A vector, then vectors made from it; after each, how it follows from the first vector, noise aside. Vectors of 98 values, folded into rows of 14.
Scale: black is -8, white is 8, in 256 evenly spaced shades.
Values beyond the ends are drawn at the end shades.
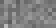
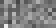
scaled up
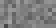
negated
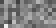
scaled up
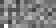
scaled up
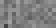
negated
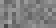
negated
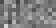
scaled up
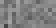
negated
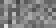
scaled up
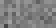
negated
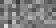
scaled up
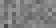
negated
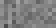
negated
